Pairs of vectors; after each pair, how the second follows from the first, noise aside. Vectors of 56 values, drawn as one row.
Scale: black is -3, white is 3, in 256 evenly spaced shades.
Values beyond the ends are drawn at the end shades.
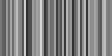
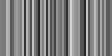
reversed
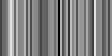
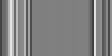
partly zeroed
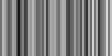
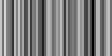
reversed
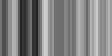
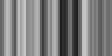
wrapped around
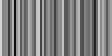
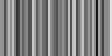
reversed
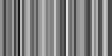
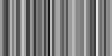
wrapped around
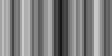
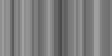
shrunk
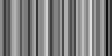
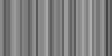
shrunk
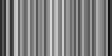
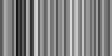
wrapped around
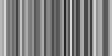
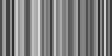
wrapped around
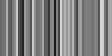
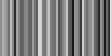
wrapped around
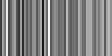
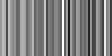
reversed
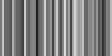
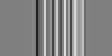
partly zeroed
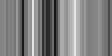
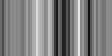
reversed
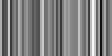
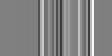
partly zeroed
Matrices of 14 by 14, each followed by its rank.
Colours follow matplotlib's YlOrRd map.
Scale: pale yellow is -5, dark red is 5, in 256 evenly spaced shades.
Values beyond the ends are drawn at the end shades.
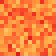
full rank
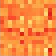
three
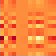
one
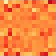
three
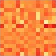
three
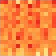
three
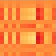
one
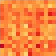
three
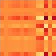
one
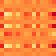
one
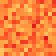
full rank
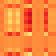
one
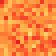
full rank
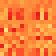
three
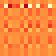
one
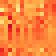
three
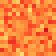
full rank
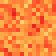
full rank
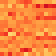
three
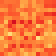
three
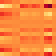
one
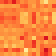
three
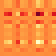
one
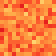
full rank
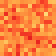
full rank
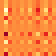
one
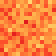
full rank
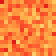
full rank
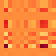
one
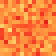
full rank
